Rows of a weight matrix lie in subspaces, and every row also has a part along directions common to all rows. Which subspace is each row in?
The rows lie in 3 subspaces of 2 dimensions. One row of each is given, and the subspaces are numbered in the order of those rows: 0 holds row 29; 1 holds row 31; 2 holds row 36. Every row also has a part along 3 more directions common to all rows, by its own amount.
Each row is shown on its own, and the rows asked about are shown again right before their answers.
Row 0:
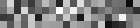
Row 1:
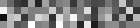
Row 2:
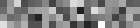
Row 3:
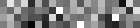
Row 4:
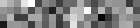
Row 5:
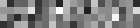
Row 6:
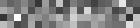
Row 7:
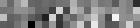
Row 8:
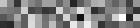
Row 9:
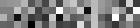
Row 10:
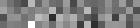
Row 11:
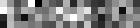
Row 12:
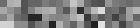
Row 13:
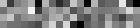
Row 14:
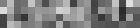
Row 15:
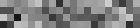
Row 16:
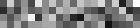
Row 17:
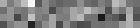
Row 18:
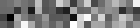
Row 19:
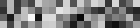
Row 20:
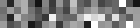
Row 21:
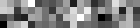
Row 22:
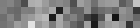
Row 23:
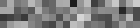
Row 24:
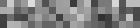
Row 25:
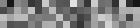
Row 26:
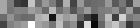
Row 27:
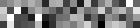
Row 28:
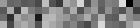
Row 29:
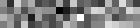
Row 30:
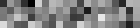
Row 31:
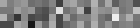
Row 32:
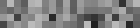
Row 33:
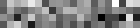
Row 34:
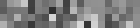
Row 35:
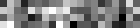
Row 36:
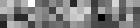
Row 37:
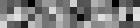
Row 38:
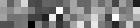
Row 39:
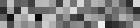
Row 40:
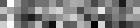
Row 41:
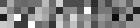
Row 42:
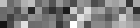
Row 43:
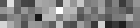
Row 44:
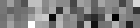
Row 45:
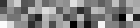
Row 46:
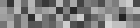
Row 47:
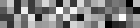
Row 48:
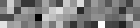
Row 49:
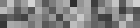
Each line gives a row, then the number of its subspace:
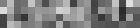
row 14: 2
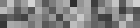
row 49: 2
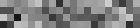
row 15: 1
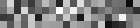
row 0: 0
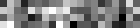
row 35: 0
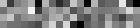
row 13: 2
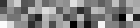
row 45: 0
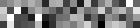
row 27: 0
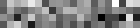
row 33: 2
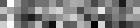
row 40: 0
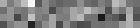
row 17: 2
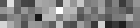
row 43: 0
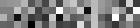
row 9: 1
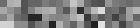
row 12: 0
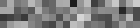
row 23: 2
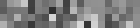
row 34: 1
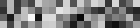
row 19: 0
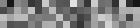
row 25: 2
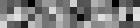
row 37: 2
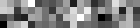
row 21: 2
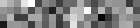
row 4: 2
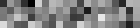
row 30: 2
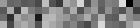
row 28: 0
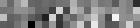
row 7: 1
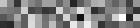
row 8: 0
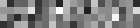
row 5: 1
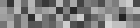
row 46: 0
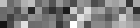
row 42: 2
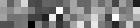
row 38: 1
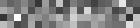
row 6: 1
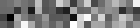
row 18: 2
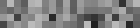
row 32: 1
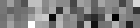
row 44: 1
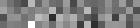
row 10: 1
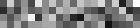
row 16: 0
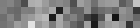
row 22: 1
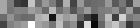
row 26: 1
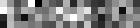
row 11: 2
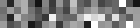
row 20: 1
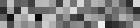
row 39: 0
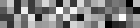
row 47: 0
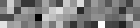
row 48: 0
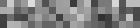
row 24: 2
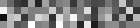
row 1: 1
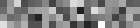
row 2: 0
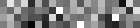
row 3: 1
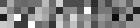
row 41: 1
